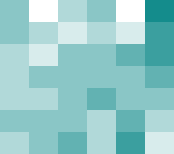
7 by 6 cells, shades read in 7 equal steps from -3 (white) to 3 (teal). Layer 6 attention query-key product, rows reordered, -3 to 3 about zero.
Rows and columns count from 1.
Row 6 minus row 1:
0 3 1 -1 4 -4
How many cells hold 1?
5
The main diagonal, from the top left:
0 -1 0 0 0 -1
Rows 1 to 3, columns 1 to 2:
0 -3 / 0 -1 / -1 -2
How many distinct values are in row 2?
4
